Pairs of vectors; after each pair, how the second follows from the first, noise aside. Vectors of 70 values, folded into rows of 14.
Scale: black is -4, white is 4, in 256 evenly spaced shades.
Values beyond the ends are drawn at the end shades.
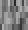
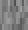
shrunk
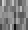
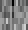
reversed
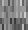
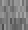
shrunk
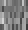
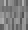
shrunk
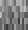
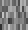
shuffled
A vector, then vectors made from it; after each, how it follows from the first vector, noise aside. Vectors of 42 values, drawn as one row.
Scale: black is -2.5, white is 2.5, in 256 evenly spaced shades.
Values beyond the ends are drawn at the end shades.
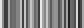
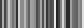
wrapped around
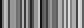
negated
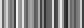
wrapped around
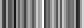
reversed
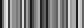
negated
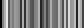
negated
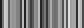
negated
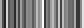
reversed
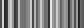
wrapped around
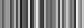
wrapped around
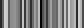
negated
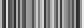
reversed
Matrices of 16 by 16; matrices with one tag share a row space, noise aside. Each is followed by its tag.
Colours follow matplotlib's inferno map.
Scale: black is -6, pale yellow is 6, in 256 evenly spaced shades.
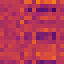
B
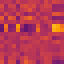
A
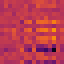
B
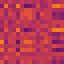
A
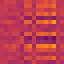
B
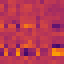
A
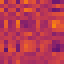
A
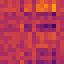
B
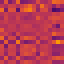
A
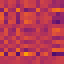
A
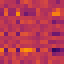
A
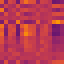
A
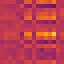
B
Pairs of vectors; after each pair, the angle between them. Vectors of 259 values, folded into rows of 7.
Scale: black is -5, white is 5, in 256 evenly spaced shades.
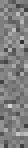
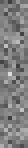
partly aligned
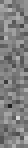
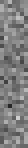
nearly parallel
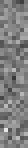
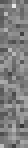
orthogonal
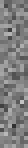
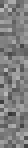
partly opposed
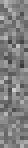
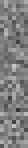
partly aligned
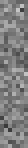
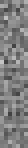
partly opposed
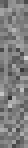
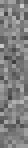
partly aligned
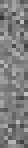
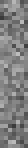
nearly parallel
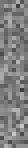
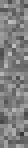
partly aligned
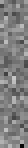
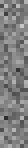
partly aligned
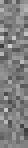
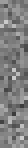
orthogonal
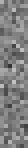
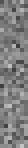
nearly opposite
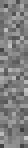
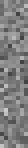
partly opposed
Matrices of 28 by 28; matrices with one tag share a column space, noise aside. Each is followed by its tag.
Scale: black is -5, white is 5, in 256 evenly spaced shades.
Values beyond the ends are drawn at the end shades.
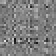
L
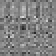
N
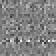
L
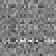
L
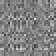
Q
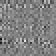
L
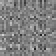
Q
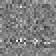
L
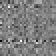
L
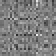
Q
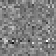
L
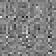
N
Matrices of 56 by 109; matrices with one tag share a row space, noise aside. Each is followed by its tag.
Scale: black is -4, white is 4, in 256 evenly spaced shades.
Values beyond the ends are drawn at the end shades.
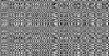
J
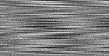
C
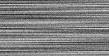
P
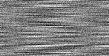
C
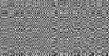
J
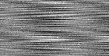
C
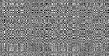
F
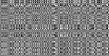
J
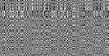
F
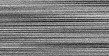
P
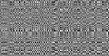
J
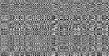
J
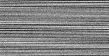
P
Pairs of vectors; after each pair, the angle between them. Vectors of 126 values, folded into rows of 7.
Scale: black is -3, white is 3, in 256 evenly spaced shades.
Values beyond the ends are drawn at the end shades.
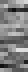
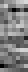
nearly parallel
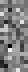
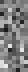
nearly opposite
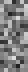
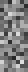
nearly opposite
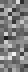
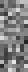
partly opposed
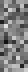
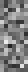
nearly opposite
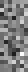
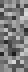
nearly parallel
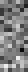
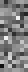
orthogonal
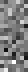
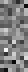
nearly opposite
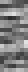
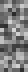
partly opposed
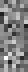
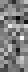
partly opposed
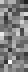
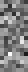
orthogonal
